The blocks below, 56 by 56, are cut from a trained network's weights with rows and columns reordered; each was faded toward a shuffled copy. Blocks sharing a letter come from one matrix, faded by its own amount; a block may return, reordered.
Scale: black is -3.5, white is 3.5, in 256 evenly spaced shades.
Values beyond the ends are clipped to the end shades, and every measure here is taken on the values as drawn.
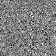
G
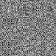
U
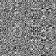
U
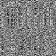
U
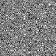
G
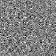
G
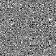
G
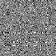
G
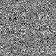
G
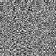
U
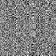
U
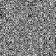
U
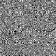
G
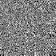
G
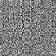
U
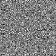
G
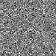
G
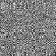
U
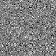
G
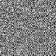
U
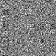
G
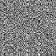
U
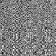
U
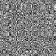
U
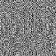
U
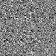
G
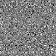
G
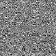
G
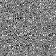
G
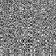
U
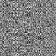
U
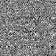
G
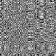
U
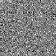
G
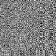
U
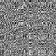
U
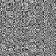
U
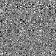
G
